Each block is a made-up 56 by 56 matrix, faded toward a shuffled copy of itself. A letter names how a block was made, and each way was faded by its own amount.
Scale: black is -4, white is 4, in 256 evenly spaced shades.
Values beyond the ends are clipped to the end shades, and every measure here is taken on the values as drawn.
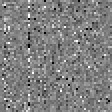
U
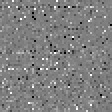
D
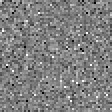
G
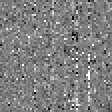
U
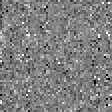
U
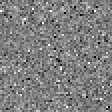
G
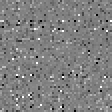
D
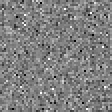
G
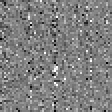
U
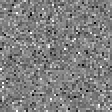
G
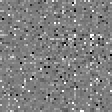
D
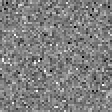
G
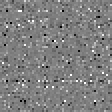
D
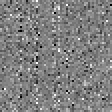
U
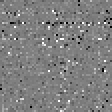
D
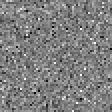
G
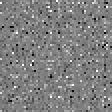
D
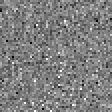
G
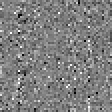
U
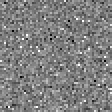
G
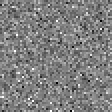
G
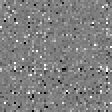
D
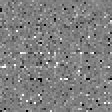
D
